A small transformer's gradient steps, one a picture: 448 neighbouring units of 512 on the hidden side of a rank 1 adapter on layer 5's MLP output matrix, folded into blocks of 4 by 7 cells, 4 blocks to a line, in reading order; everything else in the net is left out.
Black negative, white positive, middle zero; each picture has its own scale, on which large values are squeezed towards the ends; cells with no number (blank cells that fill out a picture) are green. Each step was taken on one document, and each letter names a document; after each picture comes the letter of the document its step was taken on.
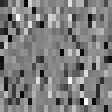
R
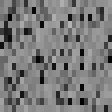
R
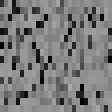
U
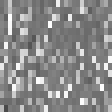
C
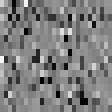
R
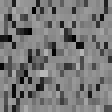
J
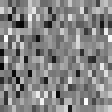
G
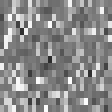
G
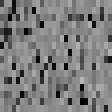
R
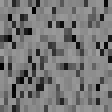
J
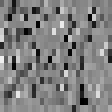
U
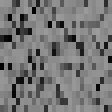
J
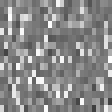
C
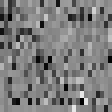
U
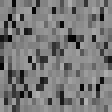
J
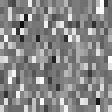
G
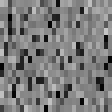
C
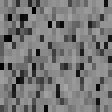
J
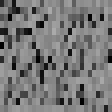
U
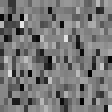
G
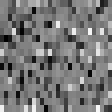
G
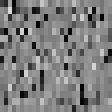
U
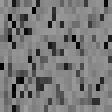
J
